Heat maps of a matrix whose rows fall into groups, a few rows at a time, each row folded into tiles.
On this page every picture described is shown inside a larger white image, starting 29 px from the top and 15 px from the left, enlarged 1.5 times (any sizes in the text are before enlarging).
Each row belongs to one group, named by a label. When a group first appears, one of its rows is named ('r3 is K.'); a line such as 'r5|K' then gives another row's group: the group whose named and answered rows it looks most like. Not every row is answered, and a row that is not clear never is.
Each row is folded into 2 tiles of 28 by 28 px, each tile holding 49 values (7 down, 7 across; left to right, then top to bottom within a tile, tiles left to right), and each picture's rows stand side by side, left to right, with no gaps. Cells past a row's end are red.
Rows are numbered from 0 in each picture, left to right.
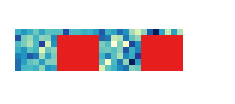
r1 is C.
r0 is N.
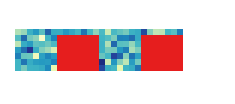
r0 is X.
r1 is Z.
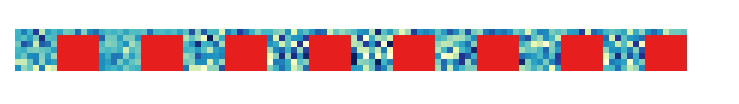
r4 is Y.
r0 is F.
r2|F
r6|C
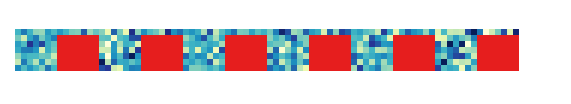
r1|Z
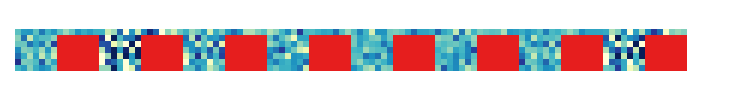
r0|Y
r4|F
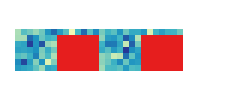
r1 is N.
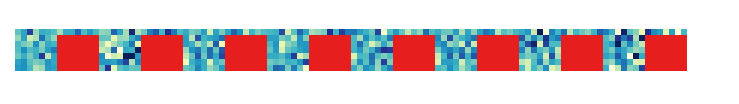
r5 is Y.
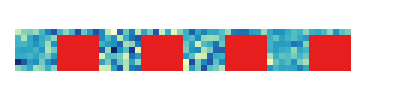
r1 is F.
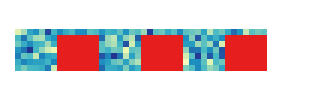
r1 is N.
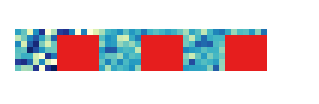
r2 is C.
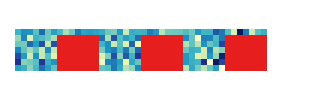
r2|C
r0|Y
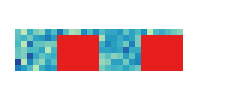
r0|Z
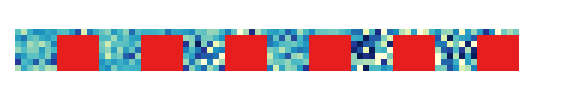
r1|Z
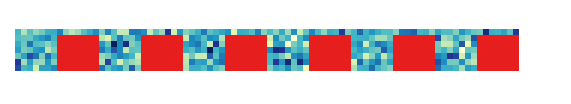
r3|X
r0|Z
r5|N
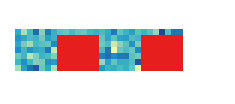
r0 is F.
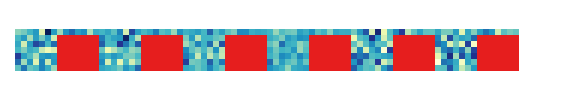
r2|Y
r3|Z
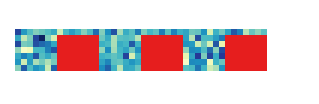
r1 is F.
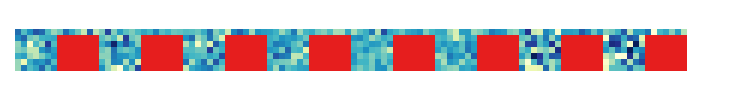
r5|F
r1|F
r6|F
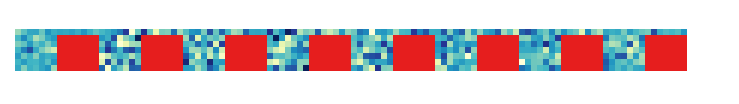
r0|X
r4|F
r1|X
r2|Y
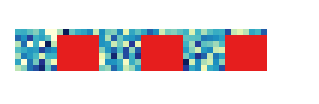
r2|Z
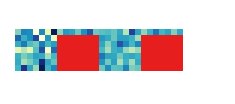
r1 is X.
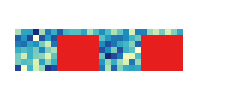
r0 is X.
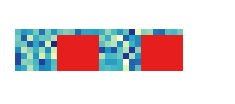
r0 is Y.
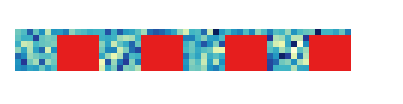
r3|N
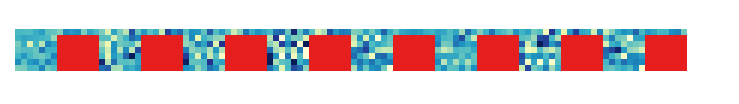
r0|C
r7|X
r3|Y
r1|Z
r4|X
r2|Y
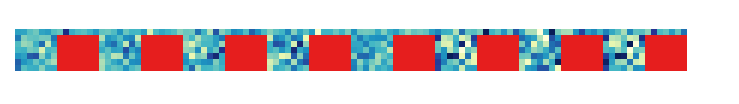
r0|N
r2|Z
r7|N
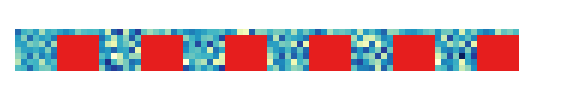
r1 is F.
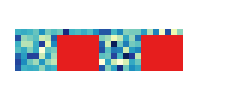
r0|N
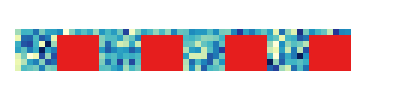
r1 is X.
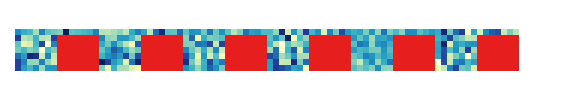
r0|N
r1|C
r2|Y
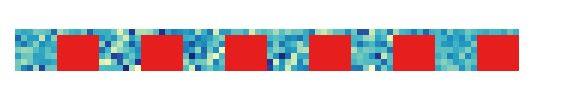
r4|F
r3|Z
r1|F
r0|F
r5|F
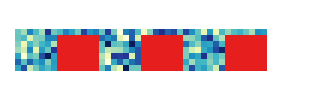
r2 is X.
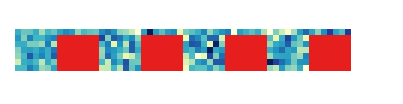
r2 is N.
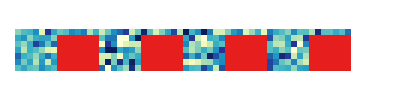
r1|X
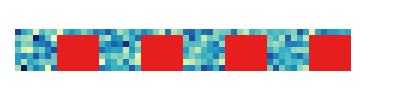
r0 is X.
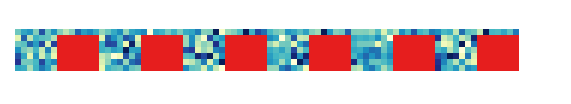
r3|C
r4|C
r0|Y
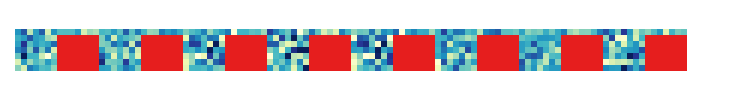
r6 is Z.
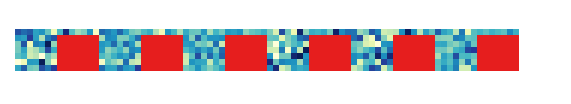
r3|Z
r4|C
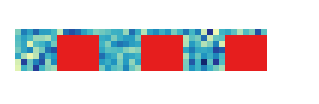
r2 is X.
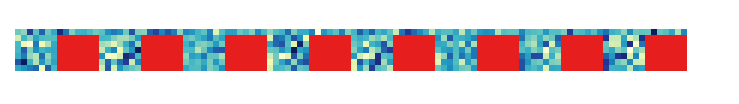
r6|N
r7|N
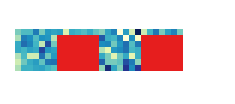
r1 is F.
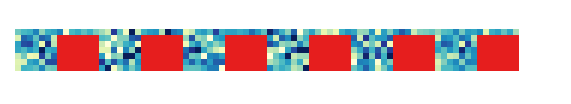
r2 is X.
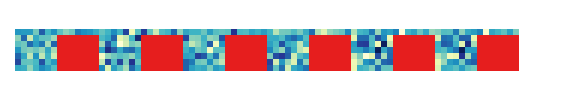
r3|Z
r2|N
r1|X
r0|Y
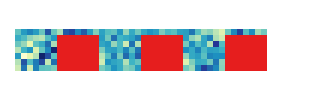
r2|C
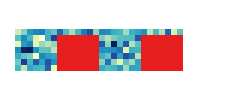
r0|X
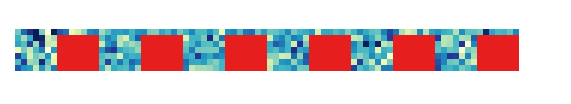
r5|N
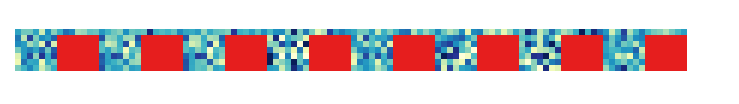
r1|N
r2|N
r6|F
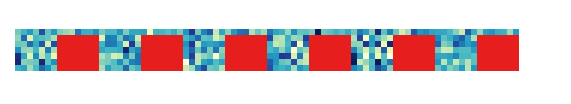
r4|Y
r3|N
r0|Y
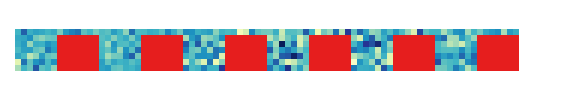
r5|C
